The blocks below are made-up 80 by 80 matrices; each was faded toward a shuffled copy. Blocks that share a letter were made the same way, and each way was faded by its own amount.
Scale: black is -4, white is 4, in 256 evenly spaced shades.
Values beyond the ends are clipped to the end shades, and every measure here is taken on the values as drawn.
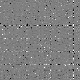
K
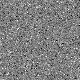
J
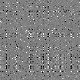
K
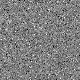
J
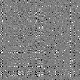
K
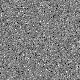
J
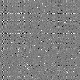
K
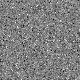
J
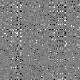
K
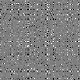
K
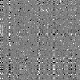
K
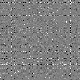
K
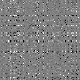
K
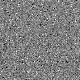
J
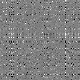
K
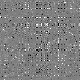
K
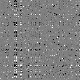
K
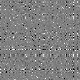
K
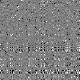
K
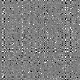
K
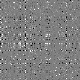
K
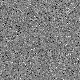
J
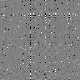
K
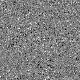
J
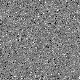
J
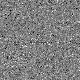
J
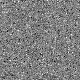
J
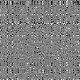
K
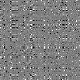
K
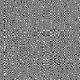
K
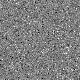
J
